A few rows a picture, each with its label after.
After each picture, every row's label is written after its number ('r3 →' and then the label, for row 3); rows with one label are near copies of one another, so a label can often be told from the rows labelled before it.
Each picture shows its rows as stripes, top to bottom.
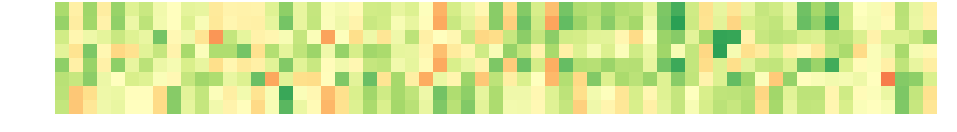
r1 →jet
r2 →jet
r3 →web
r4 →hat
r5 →jet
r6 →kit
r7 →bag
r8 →bag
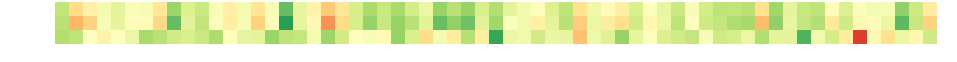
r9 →bag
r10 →bag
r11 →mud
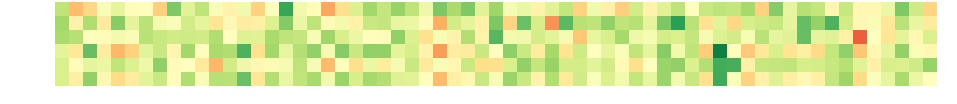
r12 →bag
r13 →jet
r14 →mud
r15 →hat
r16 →web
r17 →hat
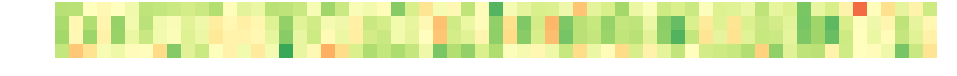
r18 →mud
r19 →jet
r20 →jet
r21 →bag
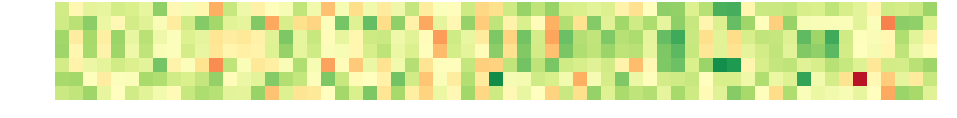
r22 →web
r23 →kit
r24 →jet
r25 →jet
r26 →web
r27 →mud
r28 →kit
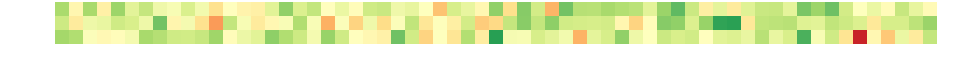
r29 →jet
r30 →web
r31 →mud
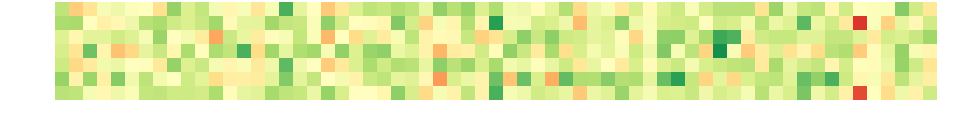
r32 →bag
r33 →mud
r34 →web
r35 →hat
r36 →bag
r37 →jet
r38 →mud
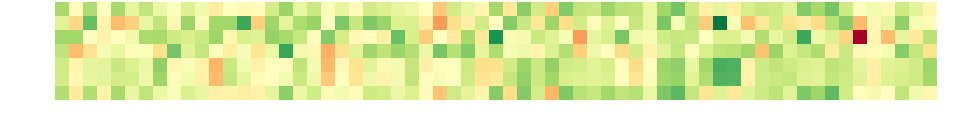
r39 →jet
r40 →hat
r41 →mud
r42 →bag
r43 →web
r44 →web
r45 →jet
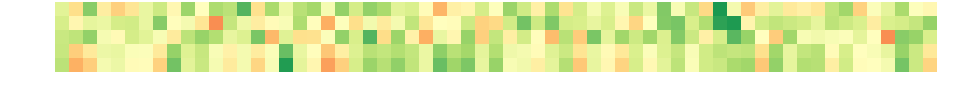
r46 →hat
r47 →web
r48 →kit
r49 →bag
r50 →bag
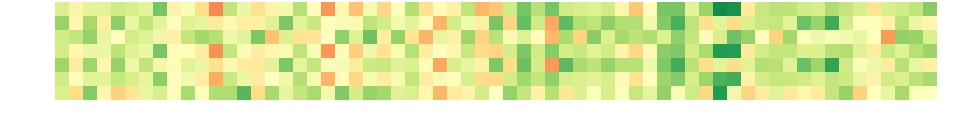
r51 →web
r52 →jet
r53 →kit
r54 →web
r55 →jet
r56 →web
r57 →hat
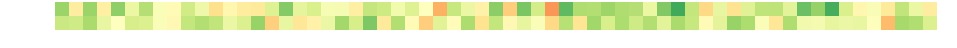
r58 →jet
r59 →kit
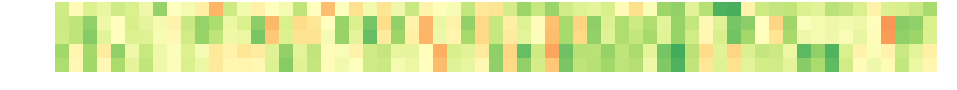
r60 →web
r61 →kit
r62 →kit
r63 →jet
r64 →jet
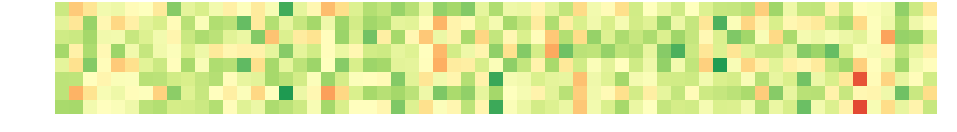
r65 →bag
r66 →hat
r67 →kit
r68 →jet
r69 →hat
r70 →mud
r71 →bag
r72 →mud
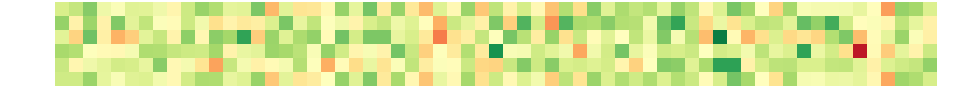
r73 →kit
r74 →jet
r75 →hat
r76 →mud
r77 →web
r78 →kit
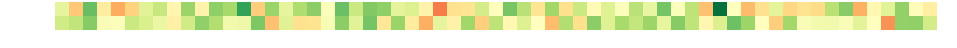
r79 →hat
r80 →kit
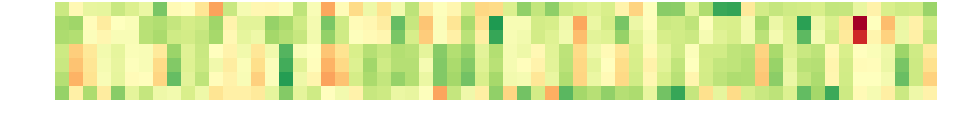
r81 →web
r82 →mud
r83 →mud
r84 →bag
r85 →bag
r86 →bag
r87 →jet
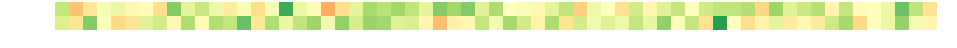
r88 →bag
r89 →hat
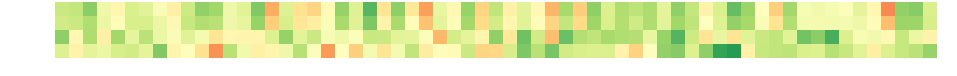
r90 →kit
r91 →kit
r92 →jet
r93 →web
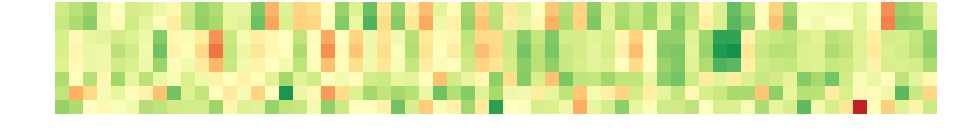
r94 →kit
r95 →kit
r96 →web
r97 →web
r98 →web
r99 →jet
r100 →bag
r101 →mud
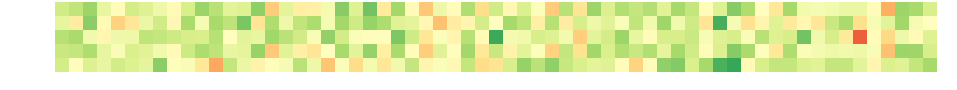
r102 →kit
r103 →hat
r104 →mud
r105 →kit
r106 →web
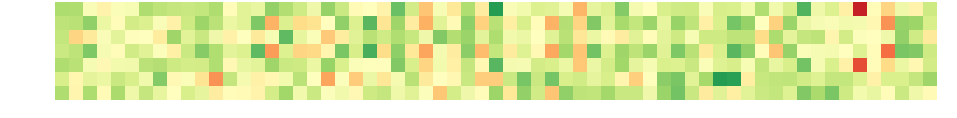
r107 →mud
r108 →kit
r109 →bag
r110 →kit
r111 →mud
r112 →web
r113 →jet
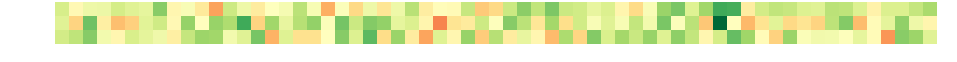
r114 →web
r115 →hat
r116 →kit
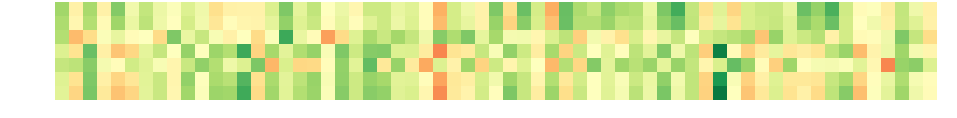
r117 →jet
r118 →jet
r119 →bag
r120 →hat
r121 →kit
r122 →hat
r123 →hat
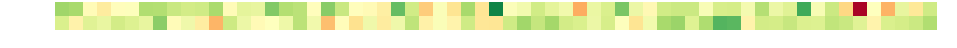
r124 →mud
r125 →web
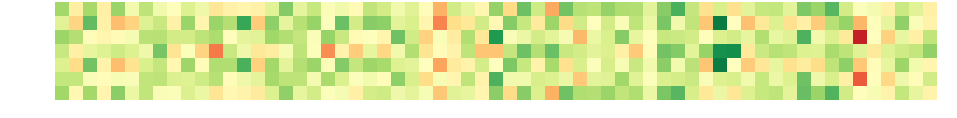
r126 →jet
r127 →hat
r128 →mud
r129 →web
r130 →hat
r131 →mud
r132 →jet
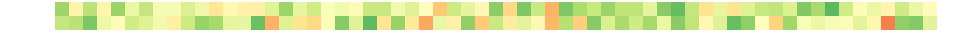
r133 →jet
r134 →kit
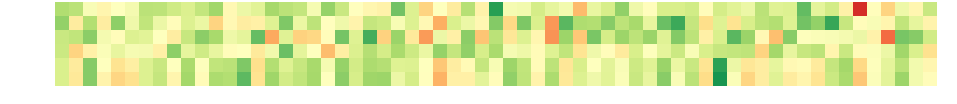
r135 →mud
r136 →jet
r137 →kit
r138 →bag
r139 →hat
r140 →hat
